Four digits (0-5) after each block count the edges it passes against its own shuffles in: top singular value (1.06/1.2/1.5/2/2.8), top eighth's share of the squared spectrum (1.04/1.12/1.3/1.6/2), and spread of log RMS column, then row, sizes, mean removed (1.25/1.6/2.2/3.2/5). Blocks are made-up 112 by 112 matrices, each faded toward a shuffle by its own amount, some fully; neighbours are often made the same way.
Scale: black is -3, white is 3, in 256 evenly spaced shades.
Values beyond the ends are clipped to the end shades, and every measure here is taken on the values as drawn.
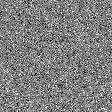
0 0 0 0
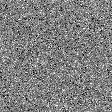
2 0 0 0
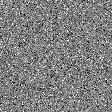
1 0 0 0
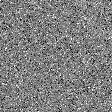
1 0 0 0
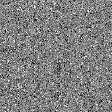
3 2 2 0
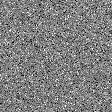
0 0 0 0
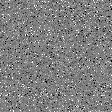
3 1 0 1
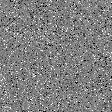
3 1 0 0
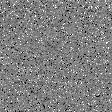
2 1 0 0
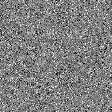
3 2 1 1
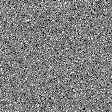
0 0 0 0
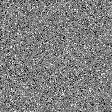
2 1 0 0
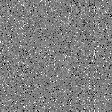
4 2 1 0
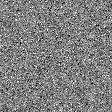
0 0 0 0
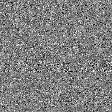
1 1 0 3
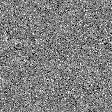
0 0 0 1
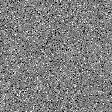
3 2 0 0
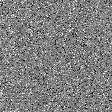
3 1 0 0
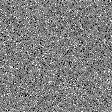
2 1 0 0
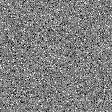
3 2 0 0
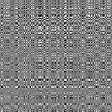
5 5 5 5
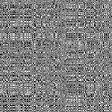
5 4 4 4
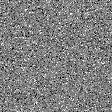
3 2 0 0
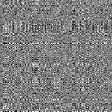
5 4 3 3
